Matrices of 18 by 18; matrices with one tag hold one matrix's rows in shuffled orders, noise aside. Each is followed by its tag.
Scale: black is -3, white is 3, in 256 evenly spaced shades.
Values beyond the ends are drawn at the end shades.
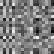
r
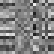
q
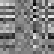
q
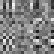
r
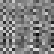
r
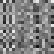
r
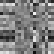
q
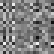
r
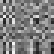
r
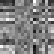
q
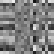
q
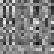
r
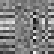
q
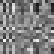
r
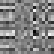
q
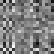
r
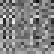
r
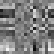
q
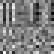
r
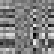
q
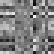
q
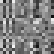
r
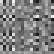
r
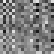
r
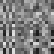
r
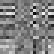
q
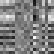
q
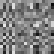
r
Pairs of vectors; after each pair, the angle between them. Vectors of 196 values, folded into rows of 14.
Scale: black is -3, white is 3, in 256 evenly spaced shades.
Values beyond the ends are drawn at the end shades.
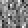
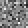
orthogonal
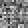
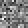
nearly parallel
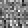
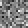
orthogonal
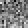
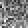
partly aligned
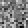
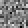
partly aligned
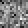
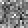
nearly opposite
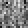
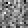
nearly parallel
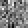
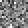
partly opposed
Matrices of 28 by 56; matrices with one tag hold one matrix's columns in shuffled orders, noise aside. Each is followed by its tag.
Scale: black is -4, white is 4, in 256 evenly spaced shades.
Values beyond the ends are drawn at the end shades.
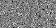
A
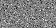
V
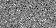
V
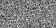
V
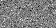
V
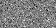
V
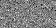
V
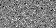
V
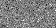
V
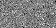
A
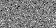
V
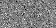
A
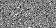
A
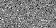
V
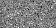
A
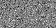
V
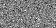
V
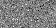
V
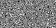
A
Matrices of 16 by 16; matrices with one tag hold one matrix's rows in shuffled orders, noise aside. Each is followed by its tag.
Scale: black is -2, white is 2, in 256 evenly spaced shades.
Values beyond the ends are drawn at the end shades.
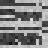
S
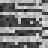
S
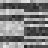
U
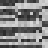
S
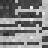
S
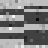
U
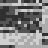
S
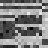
S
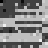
S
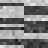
U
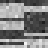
U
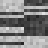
U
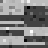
U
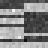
U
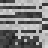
S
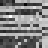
S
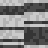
U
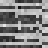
S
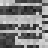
S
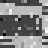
S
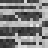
S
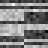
U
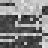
S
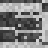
S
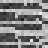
S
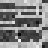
S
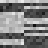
U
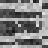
S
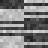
U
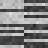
U
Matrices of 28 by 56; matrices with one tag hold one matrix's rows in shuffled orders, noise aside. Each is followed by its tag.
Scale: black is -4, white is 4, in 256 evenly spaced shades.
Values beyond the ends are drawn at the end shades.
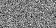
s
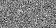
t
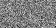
s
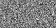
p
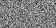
s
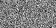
p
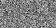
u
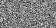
u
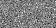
t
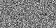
p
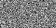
u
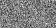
t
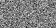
u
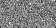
s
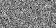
t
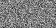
s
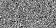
p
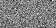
p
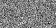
t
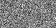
t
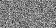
s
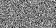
s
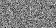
s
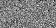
p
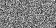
s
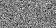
t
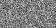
s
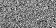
p
